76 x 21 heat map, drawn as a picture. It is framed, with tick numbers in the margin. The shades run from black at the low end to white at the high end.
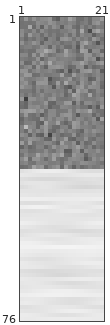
The table splits into 2 rows of 1 panel. Panel 1,1: middling, fine-grained. Panel 2,1: very high, streaked across, faint in contrast.
